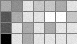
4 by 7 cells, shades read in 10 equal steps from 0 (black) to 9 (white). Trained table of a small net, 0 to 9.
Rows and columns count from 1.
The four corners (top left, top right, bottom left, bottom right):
6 8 0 8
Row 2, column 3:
8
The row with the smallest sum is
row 4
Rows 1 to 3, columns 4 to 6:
7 7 6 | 8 9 9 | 8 6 8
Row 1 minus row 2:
3 -1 0 -1 -2 -3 1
